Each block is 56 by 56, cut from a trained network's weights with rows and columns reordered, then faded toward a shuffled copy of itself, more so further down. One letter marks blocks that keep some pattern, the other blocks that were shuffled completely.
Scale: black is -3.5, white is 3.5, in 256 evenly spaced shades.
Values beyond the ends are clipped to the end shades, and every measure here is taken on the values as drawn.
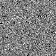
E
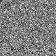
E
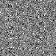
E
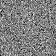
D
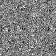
E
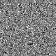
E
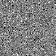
E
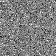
D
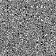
E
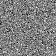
D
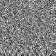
E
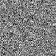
E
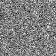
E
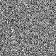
E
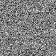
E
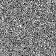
D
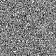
D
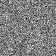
D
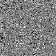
E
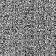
E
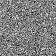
D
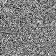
D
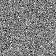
D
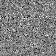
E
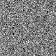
E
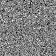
D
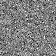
D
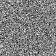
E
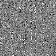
E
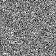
E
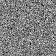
D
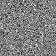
D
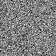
D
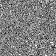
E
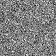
D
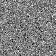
D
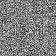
E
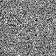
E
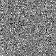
E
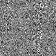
E
